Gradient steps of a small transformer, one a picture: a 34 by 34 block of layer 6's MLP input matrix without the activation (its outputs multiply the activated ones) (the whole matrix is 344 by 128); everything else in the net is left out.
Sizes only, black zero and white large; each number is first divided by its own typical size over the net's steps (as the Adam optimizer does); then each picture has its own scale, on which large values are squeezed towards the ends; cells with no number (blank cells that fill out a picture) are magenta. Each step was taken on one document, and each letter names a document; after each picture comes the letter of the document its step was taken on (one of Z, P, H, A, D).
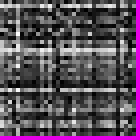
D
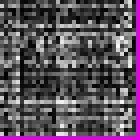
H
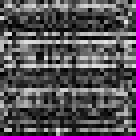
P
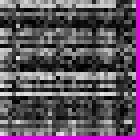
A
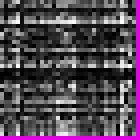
H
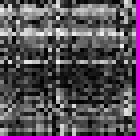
A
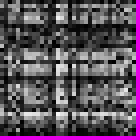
P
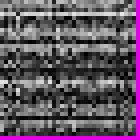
A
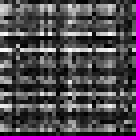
D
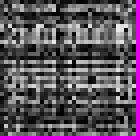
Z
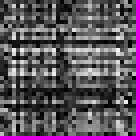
Z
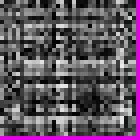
A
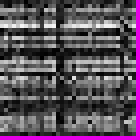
Z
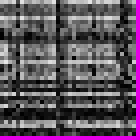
Z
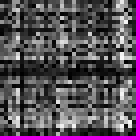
H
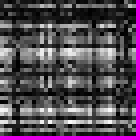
D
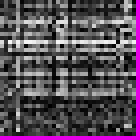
P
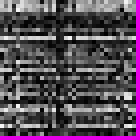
Z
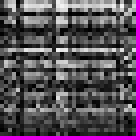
P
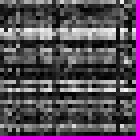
D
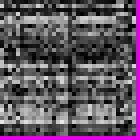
P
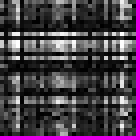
H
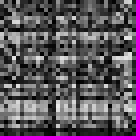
P
